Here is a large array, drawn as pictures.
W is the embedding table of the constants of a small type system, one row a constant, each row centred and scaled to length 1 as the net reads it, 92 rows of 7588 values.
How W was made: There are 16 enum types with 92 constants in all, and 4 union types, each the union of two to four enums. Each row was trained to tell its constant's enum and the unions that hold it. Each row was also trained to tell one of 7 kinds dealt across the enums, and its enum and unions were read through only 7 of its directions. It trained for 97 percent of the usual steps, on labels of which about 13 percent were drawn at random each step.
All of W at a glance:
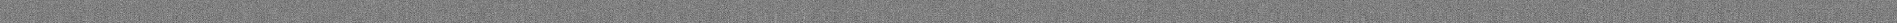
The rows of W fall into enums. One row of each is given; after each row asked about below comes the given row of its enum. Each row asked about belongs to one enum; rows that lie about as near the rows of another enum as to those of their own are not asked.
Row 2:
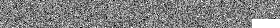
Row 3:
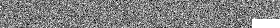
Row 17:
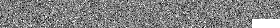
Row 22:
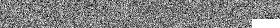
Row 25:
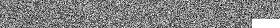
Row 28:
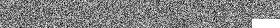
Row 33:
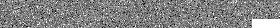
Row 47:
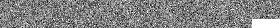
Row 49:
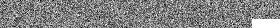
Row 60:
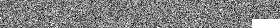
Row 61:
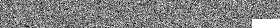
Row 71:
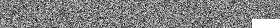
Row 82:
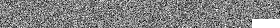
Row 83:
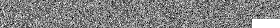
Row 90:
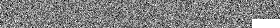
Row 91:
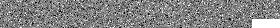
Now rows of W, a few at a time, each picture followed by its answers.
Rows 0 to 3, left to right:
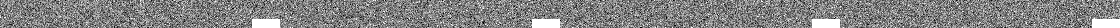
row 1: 61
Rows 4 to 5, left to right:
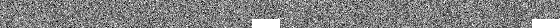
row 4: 47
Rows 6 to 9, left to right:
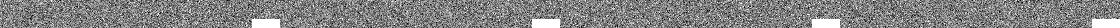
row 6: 33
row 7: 47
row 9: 61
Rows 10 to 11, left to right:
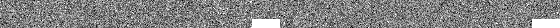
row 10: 49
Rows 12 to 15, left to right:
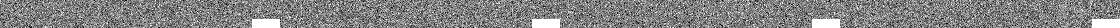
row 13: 61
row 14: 91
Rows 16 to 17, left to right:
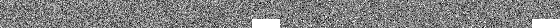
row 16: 28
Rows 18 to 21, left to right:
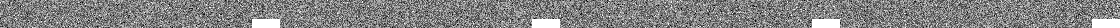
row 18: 91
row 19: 90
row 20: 28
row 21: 91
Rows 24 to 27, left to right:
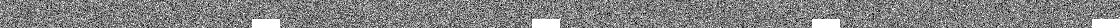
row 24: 33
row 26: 49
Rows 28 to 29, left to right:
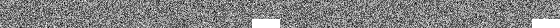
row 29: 28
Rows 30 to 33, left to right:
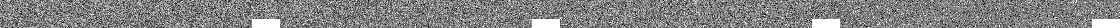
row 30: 33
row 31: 22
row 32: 60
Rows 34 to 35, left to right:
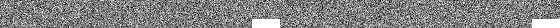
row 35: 60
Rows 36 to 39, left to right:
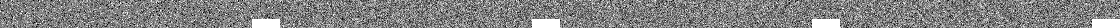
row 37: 33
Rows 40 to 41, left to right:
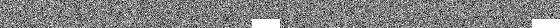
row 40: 90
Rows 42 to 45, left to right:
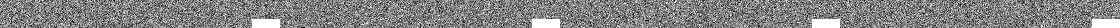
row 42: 90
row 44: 22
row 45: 49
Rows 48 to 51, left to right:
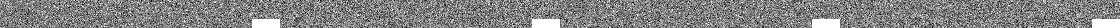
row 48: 91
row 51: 49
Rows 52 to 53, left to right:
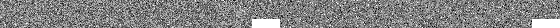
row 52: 90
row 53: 61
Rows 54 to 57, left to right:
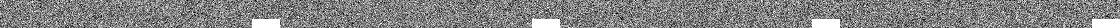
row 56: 33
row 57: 71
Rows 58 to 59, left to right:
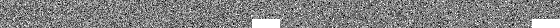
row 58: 28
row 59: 47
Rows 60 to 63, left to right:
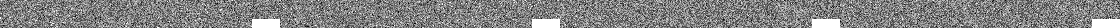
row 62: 90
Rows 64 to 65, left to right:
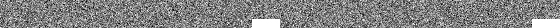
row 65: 3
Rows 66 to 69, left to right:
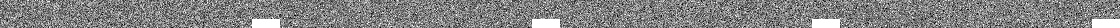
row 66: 83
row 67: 17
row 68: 82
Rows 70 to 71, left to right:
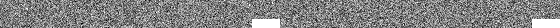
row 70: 3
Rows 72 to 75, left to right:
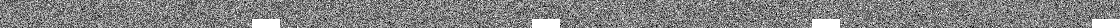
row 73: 60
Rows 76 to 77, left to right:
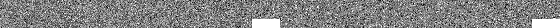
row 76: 25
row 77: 61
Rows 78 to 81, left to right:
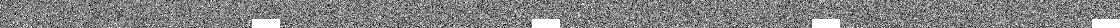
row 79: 2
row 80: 83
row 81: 25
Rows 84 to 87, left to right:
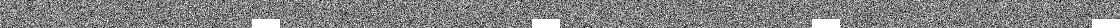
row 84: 49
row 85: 91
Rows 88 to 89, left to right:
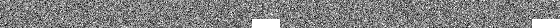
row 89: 83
